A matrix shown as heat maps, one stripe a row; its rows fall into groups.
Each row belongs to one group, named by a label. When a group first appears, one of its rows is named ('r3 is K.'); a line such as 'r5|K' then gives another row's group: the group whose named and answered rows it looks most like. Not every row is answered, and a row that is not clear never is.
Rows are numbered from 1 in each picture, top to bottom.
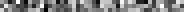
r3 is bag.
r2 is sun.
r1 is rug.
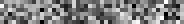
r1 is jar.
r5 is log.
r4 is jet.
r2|log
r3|bag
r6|bag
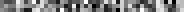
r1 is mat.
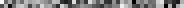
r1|log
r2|jet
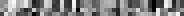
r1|jar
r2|jar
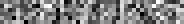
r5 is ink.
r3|rug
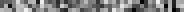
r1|mat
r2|jet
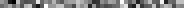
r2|ink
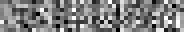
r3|sun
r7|rug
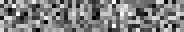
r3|rug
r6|bag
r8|ink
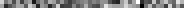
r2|mat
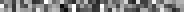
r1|ink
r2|rug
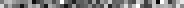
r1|ink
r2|bag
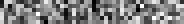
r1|sun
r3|rug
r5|bag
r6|bag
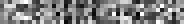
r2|bag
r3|sun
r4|jar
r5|jet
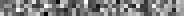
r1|mat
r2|ink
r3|mat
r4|bag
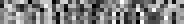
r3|bag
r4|jar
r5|jar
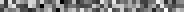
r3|rug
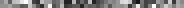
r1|jet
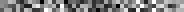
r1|bag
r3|ink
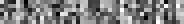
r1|rug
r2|mat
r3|rug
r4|jet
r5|jet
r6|log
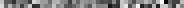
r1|log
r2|ink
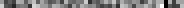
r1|mat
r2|log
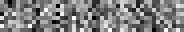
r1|rug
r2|rug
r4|jet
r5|rug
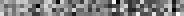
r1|jar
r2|ink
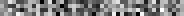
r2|rug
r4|jar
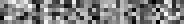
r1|jar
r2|mat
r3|ink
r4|mat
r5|sun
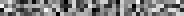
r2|log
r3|sun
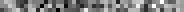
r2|bag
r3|mat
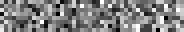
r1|mat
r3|ink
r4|jet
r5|log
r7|bag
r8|ink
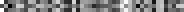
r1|log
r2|jet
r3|log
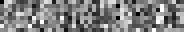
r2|ink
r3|ink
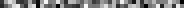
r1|sun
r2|mat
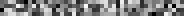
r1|sun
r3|sun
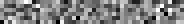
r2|log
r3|sun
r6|jet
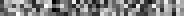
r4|mat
